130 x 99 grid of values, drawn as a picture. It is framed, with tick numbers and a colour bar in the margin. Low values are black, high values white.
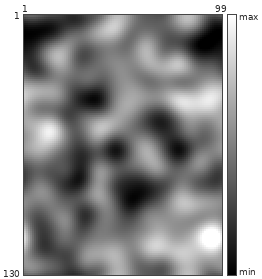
The histogram is bell-shaped. Neither half mirrors the other. No lone cell stands out from its neighbours. The ninth with the highest average is the bottom right. The field is smooth, with broad soft blobs.
